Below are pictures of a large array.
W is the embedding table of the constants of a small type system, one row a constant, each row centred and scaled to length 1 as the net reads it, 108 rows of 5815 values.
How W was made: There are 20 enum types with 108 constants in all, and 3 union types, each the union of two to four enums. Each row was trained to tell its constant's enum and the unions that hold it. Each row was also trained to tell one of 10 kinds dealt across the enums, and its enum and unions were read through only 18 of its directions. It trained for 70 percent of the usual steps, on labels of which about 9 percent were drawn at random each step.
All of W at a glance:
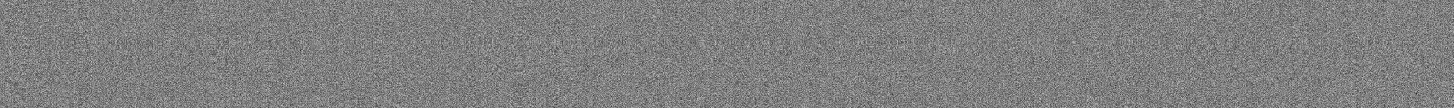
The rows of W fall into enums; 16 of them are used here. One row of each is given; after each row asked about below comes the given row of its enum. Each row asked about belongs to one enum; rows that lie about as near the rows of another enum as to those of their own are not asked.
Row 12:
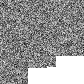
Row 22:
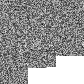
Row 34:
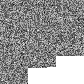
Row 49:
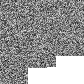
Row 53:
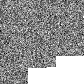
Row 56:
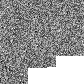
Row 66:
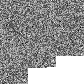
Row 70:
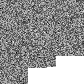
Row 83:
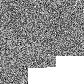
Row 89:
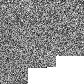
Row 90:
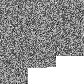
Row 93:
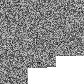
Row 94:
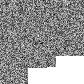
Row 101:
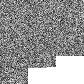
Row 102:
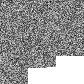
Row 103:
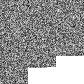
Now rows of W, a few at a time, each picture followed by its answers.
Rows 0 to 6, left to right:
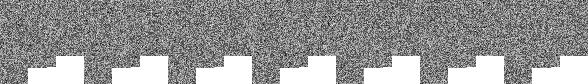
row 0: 66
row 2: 90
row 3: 56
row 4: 93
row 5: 22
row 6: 66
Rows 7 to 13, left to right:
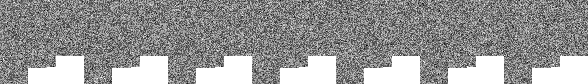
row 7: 49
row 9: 70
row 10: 102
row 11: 102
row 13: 12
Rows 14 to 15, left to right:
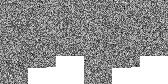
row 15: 70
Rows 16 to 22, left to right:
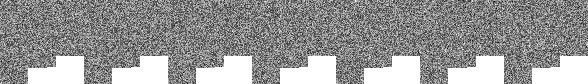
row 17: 101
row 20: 89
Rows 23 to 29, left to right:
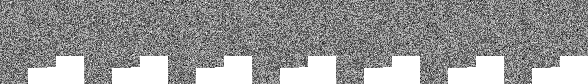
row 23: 34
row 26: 101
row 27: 12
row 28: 34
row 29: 56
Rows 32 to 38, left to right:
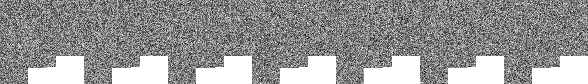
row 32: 83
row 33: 94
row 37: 103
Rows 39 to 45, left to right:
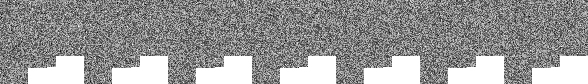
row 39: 94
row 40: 103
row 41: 102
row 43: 103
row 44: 53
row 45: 49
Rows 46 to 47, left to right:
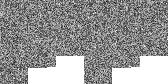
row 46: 94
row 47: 94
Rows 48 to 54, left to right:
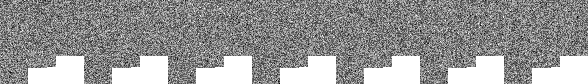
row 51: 93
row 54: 93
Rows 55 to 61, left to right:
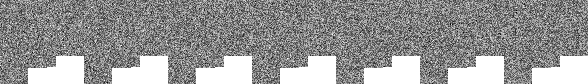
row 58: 12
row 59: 101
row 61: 101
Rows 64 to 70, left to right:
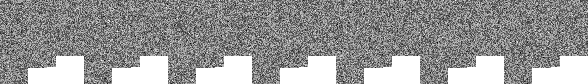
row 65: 56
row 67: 34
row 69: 89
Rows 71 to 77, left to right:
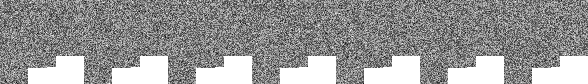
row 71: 83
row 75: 70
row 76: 102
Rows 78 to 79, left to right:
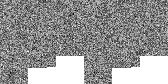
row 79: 56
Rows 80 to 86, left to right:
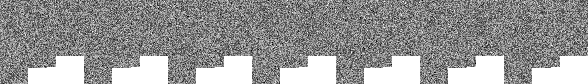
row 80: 34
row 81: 102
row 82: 22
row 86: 56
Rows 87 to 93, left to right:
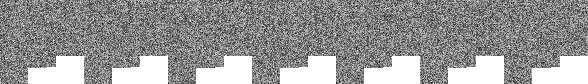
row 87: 103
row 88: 94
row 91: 70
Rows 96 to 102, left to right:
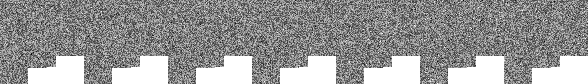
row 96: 66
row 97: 89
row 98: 89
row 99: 89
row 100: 66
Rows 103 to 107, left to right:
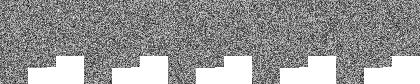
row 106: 34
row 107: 83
